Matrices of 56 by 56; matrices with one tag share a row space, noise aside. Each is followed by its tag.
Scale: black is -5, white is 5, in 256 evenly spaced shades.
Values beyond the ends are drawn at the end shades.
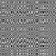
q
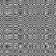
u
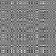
q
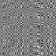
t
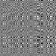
t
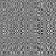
t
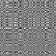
u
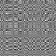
u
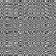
u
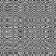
u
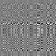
t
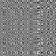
t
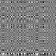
q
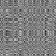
u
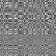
u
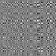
t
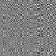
t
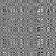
t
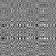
q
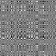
q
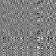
t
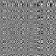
t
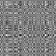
u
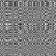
u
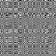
u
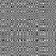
q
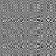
t
